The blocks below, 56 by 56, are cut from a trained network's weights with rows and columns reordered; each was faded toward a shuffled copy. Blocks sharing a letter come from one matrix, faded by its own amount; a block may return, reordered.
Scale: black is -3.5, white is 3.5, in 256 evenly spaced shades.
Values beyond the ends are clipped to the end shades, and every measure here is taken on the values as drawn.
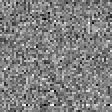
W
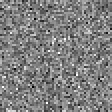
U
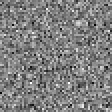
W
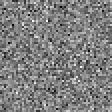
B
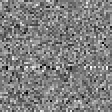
W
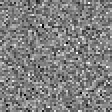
B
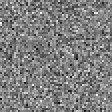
B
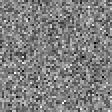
U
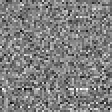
W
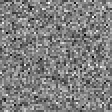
B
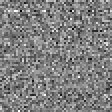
W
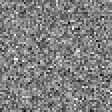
U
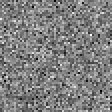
B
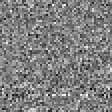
W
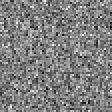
W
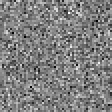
B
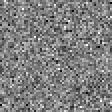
B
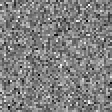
B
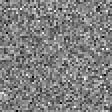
B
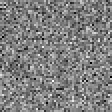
B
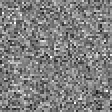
W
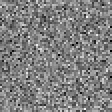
B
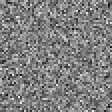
U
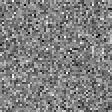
B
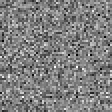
W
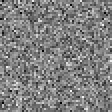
B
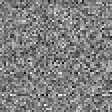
W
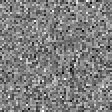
B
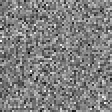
U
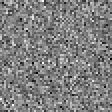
B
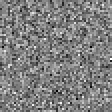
U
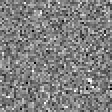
B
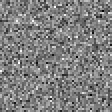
B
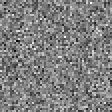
U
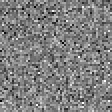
B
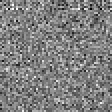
W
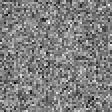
U
